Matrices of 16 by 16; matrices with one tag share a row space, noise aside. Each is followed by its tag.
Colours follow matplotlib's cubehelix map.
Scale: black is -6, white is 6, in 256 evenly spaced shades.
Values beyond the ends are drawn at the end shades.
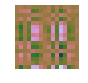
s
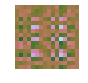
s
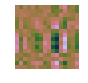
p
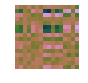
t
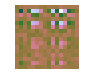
s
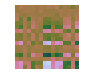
t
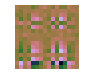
s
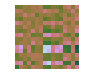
t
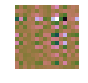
p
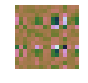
p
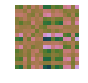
t
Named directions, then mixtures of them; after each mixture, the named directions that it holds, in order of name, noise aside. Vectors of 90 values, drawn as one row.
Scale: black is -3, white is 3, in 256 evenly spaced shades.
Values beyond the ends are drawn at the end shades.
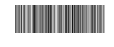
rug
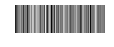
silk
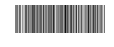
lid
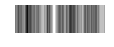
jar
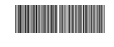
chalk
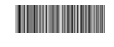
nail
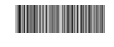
nail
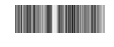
jar, rug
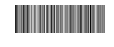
silk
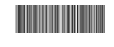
lid, nail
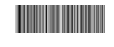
nail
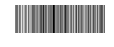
jar, lid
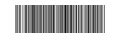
lid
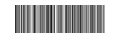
rug, silk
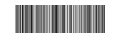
rug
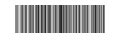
nail, silk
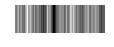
jar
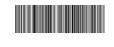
rug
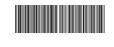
chalk
